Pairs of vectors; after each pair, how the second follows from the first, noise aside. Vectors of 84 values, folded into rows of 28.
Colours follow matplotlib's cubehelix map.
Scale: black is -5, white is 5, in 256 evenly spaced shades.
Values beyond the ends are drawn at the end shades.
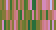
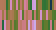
negated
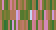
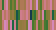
negated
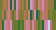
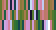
scaled up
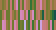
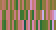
negated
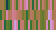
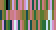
scaled up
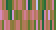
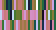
scaled up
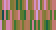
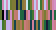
scaled up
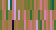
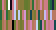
scaled up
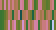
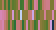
negated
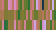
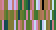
scaled up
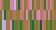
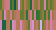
negated
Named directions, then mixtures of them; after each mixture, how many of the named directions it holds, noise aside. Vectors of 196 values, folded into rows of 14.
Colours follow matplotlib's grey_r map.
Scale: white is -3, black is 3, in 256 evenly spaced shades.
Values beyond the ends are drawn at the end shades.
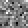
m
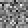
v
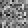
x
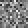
one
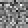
one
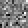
two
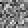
two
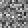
one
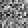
one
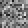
one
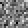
three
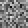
two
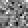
one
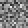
two
